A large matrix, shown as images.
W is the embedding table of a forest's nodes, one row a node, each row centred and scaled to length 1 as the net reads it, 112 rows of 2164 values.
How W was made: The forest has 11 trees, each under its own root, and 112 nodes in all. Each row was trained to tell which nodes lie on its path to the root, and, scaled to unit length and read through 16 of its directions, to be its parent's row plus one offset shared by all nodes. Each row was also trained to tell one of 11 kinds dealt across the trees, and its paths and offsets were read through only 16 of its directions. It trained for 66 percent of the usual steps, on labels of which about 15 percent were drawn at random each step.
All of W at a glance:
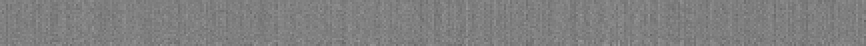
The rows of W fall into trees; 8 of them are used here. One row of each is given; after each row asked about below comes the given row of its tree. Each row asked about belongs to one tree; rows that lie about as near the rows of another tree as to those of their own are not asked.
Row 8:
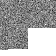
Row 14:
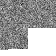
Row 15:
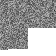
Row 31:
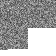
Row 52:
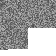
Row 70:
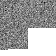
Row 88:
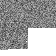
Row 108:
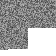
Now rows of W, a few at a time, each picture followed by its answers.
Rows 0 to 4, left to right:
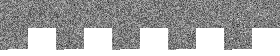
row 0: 88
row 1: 14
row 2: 108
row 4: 108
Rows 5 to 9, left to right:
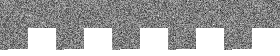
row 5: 8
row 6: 31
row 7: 108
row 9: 108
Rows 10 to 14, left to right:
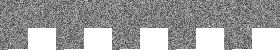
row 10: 70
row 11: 70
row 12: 31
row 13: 88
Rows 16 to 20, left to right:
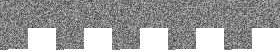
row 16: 31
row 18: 14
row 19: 70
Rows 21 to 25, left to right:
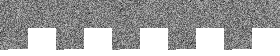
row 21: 88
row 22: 15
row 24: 14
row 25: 88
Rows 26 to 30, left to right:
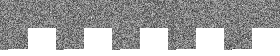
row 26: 8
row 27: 31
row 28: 108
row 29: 88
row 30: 14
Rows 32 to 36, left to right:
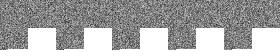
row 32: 31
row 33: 108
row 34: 8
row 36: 88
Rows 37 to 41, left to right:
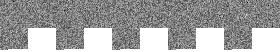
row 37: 108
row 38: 70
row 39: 52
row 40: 70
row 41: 8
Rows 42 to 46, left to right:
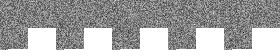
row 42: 31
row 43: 70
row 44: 88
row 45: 14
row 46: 70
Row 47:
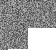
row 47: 15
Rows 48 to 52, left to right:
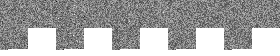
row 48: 14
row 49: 70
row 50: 88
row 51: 52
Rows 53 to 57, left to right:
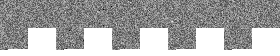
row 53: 52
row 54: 14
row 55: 31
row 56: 14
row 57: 52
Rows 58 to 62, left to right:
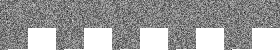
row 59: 88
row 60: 15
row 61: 52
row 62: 14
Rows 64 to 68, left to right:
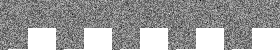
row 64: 88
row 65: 31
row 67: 88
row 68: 8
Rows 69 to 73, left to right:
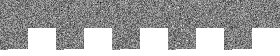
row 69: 31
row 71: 15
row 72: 31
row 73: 70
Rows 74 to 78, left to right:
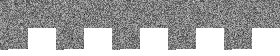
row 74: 15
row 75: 14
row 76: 8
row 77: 70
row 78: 15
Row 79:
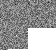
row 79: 31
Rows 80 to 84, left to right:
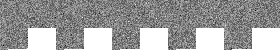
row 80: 108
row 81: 88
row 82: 108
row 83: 15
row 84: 52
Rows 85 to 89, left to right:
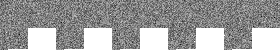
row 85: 15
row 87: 8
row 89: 70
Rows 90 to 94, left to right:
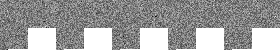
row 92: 8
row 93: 52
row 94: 108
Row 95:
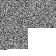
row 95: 31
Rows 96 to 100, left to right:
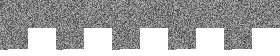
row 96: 52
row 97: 31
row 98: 14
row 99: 31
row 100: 8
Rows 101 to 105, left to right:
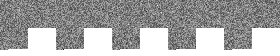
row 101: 88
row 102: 108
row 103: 108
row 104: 14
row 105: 108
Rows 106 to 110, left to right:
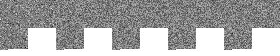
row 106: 14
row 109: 108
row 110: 108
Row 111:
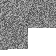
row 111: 70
